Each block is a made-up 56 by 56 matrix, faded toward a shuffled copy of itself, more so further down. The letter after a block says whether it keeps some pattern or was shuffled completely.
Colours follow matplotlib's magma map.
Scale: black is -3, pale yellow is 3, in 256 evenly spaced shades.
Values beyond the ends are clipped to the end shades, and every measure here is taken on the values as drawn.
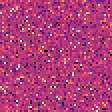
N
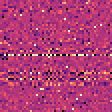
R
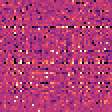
R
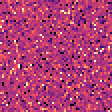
N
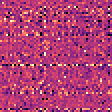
R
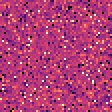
N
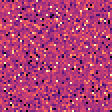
N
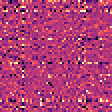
R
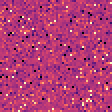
N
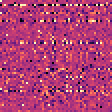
R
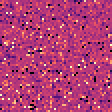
N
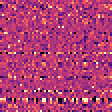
R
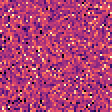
N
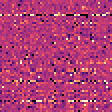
R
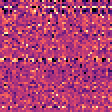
R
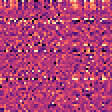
R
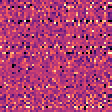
R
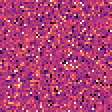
N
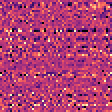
R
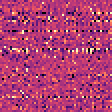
R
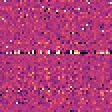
R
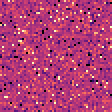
N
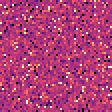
N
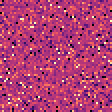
N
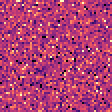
N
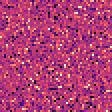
N
